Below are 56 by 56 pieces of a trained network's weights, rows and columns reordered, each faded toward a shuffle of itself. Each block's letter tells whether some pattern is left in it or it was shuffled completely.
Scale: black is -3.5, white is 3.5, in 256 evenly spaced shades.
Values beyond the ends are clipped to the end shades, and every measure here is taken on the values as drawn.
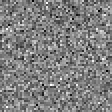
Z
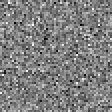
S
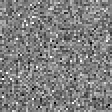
S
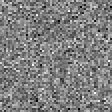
Z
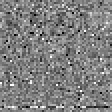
Z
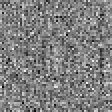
Z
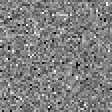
S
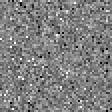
S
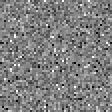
S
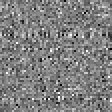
Z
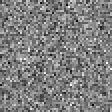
S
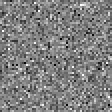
S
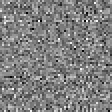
Z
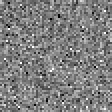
S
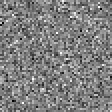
S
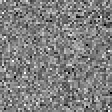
Z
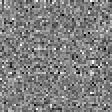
Z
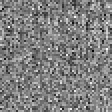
Z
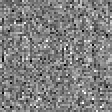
Z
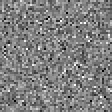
S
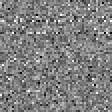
Z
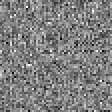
Z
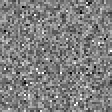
Z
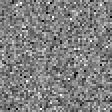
S
